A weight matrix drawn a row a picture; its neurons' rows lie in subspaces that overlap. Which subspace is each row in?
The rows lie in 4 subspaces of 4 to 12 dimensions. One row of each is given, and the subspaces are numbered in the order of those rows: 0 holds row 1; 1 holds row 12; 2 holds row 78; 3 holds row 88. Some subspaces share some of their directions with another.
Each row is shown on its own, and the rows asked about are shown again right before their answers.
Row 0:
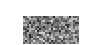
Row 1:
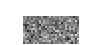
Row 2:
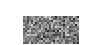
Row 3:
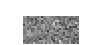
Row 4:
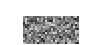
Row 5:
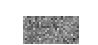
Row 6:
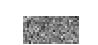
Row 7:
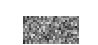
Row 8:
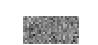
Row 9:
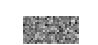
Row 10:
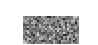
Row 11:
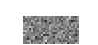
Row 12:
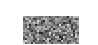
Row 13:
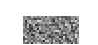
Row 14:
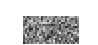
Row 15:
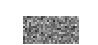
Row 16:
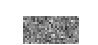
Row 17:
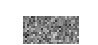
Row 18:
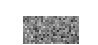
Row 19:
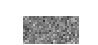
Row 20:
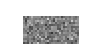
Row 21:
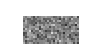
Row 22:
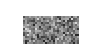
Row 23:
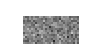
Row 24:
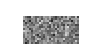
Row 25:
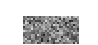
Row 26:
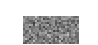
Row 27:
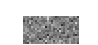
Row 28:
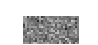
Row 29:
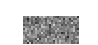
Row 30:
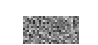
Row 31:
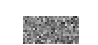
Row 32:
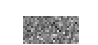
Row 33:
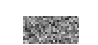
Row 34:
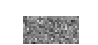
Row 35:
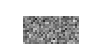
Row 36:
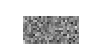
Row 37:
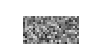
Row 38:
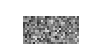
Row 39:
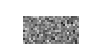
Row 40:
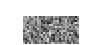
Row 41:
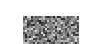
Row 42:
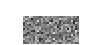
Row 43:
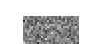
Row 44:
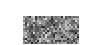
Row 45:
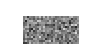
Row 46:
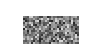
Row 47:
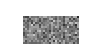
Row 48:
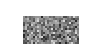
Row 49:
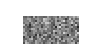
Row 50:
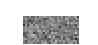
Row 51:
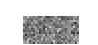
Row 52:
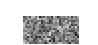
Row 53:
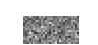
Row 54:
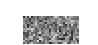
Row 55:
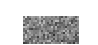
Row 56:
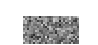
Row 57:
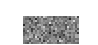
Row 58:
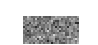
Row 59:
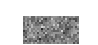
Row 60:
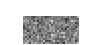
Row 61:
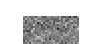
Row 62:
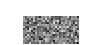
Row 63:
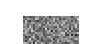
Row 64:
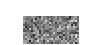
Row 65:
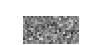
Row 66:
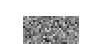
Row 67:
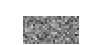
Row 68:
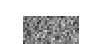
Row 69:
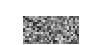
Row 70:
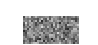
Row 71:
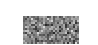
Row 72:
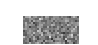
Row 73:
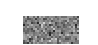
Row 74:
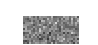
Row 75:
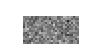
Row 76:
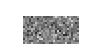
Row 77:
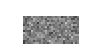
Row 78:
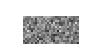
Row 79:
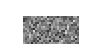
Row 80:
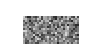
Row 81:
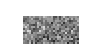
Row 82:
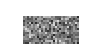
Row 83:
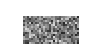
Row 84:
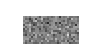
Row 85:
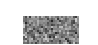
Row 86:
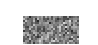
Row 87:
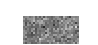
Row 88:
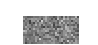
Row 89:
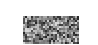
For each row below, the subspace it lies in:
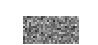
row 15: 0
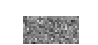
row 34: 3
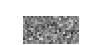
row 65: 2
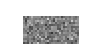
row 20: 1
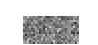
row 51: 0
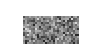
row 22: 1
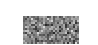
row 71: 0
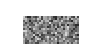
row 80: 3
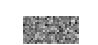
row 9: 0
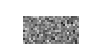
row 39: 1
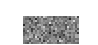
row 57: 0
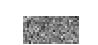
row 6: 0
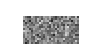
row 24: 3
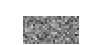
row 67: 1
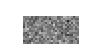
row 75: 2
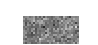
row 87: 3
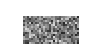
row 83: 2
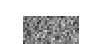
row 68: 1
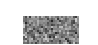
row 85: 3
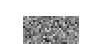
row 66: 2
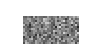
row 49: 0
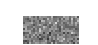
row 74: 1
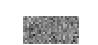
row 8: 2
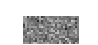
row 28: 3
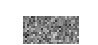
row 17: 2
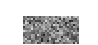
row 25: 0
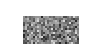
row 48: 0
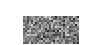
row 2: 2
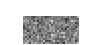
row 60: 3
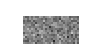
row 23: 0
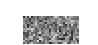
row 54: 2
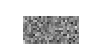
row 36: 0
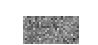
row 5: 3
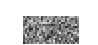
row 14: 0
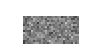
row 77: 1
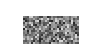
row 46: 1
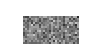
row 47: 2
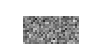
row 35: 1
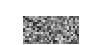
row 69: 1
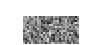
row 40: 0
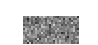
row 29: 0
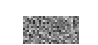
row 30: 1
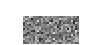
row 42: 1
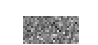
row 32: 2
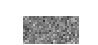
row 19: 1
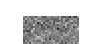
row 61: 0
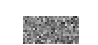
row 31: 1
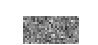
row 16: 3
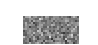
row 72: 3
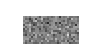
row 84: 0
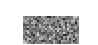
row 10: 0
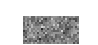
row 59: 3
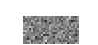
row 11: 0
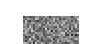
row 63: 1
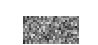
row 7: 0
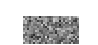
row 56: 0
